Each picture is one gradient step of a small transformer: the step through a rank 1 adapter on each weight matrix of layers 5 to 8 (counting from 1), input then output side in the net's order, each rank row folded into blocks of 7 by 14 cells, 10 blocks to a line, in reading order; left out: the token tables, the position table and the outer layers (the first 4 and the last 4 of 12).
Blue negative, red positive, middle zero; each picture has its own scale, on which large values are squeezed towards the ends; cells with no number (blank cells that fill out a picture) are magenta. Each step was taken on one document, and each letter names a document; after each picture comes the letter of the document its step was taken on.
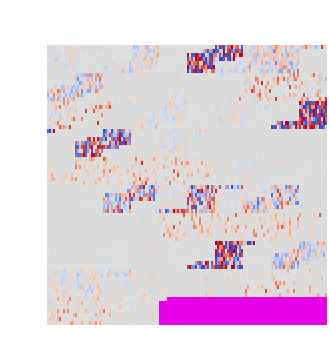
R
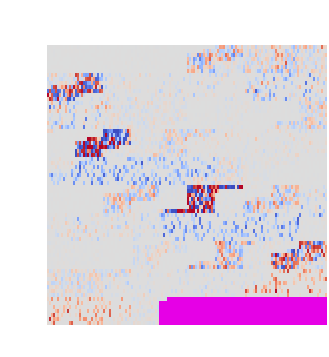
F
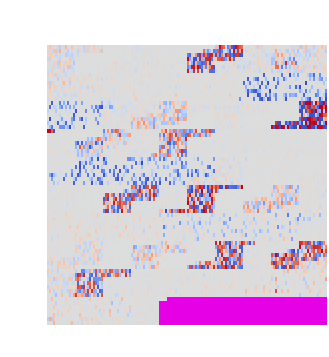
F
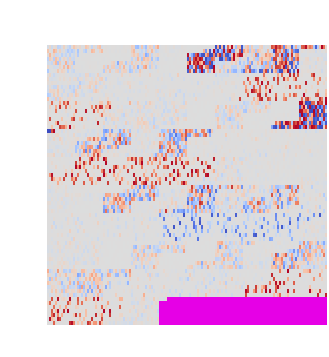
R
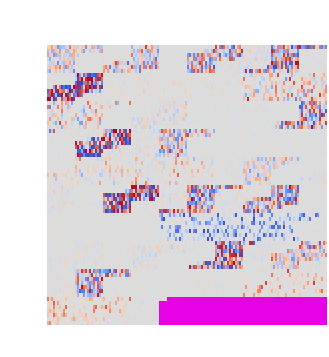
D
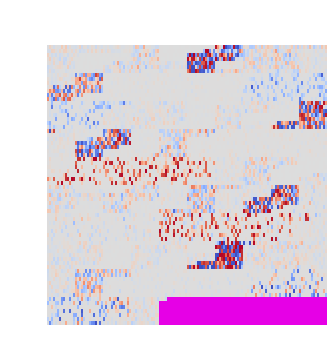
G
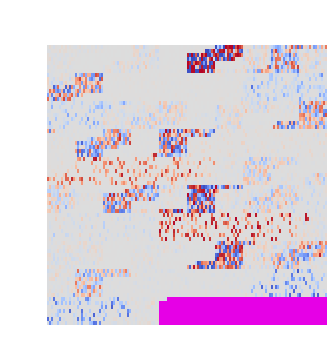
G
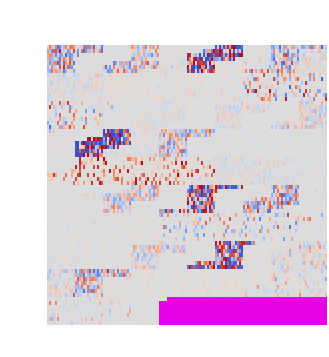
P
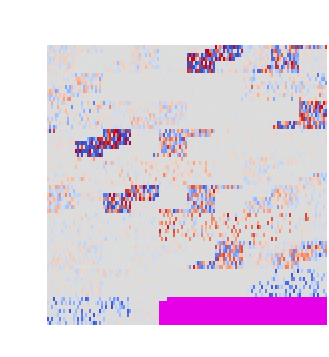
G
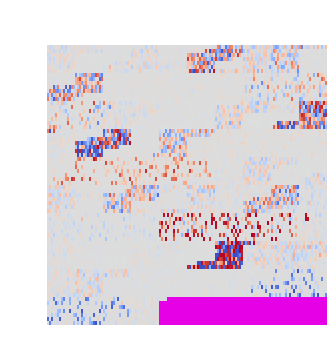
G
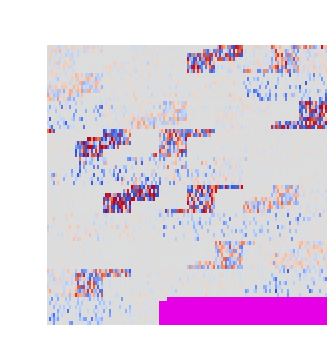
F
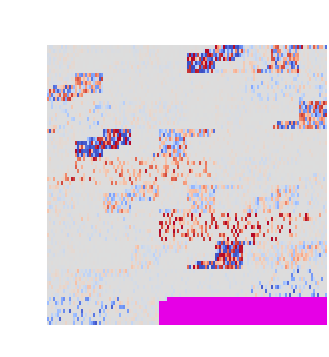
G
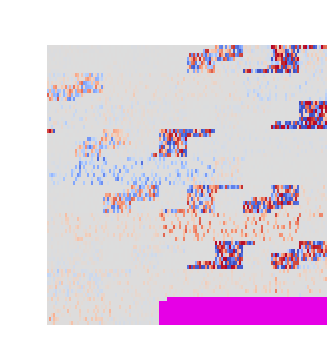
F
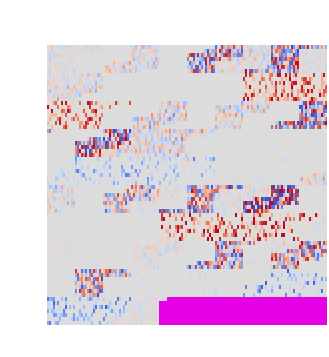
D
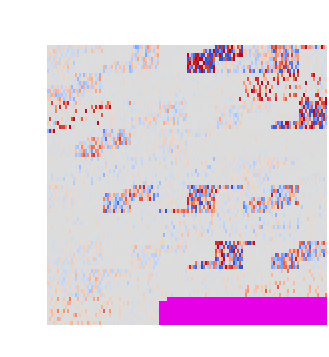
R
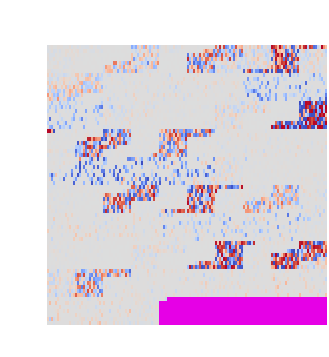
F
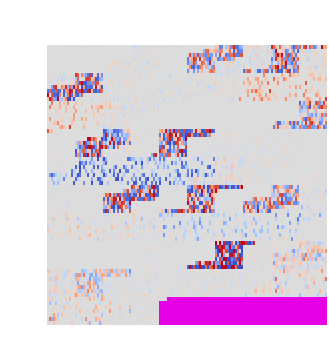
F
